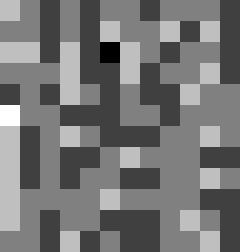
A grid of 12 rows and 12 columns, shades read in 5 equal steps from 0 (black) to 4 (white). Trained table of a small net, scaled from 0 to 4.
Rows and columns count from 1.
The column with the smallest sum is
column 12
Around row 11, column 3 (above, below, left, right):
2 1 2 2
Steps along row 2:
same down up down up down same up down up down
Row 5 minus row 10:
-2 0 -1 1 0 -2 0 -1 -1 1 1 1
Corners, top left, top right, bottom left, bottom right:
3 1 2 1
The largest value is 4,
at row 6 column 1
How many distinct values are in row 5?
3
